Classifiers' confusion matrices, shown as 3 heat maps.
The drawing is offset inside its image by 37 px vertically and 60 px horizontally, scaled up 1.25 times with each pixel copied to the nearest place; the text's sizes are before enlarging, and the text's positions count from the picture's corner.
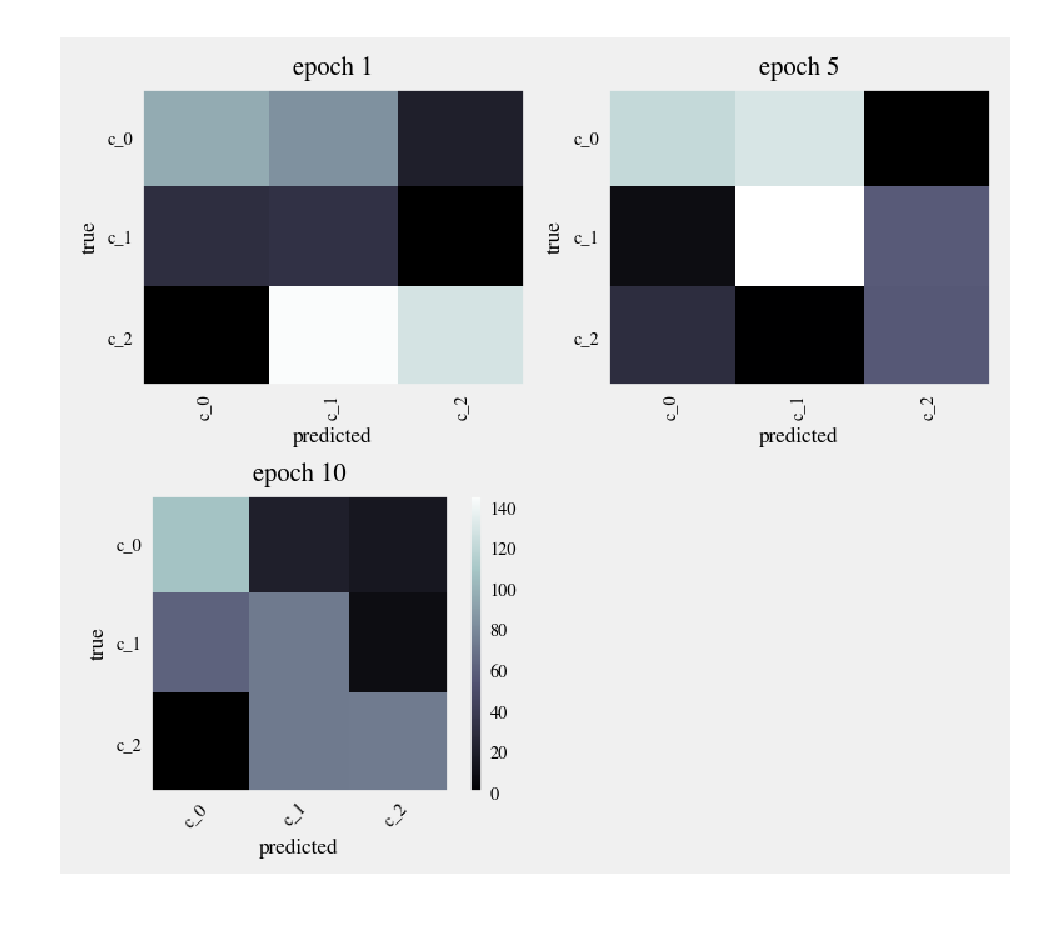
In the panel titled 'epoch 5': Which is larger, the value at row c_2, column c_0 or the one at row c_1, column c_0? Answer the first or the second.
the first
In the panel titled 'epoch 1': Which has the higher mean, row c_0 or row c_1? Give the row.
c_0
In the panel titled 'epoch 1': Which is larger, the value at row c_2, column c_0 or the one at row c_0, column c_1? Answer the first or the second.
the second
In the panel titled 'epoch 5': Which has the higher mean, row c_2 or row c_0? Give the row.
c_0
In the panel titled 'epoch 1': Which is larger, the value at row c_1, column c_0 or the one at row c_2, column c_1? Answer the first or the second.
the second
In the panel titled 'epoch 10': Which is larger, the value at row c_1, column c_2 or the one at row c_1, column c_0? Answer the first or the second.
the second
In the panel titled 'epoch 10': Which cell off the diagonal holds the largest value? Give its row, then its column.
c_2, c_1
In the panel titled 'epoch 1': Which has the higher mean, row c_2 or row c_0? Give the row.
c_2
